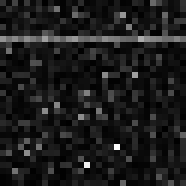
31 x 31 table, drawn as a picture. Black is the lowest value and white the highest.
Slope: none. Average level on the scale: 10%. Odd lines: row 7. Histogram: skewed, a long tail of high values.
